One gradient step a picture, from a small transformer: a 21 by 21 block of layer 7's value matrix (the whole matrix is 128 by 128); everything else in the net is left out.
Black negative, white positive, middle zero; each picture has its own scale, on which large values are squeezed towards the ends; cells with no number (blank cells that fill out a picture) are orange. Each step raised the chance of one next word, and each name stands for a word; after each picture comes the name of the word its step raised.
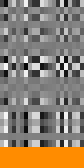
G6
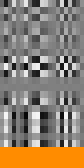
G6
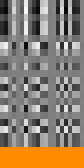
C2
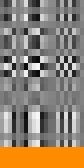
G6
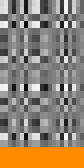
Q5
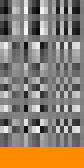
C2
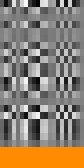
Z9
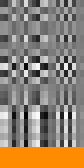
G6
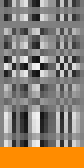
G6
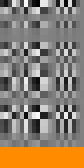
Z9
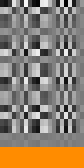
Z9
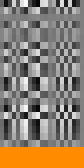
Z9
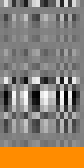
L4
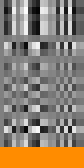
C2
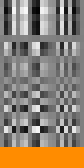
C2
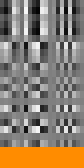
C2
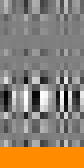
L4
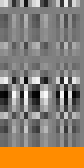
L4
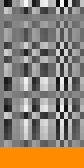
Z9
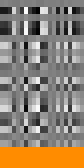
C2
